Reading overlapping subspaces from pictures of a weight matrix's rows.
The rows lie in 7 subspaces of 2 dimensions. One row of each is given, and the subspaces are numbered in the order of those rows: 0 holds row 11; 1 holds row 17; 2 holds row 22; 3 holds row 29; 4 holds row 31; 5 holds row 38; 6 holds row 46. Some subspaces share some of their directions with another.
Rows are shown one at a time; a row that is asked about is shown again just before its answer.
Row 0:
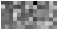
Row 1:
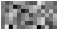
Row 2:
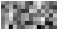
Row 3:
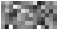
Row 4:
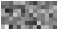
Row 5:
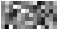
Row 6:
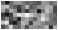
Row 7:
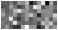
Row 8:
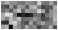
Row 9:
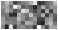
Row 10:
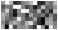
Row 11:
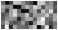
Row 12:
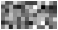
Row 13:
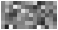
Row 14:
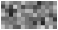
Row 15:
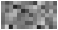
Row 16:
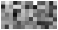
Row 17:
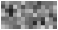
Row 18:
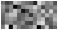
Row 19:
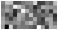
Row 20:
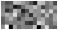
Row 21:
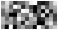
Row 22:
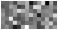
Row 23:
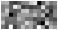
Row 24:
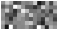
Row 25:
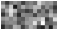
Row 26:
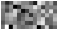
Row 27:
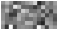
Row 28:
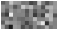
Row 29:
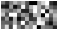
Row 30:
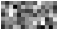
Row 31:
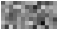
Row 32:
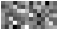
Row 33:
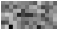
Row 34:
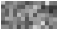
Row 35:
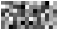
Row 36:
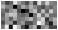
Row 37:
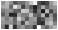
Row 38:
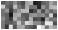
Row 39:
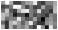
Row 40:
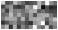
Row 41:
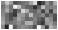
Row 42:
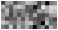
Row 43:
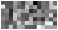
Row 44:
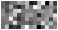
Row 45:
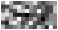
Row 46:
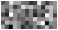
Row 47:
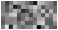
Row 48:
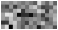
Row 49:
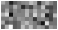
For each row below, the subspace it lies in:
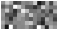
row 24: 3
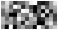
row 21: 3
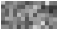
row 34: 4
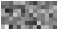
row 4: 1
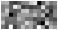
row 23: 6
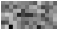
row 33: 0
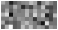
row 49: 6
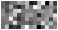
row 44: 2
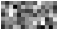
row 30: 1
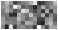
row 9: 3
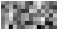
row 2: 5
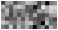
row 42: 4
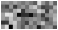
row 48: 0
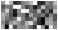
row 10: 0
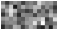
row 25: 1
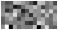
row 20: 1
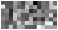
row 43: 5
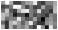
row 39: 0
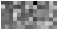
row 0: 5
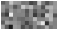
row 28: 6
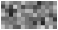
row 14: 1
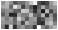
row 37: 3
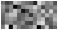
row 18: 2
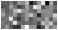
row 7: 2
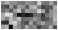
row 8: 0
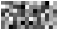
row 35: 3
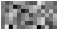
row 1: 5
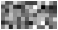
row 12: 4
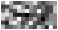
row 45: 0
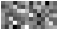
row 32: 2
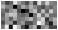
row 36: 2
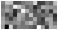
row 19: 6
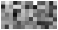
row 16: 5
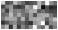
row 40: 4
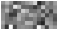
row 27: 6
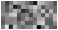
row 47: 3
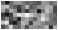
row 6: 0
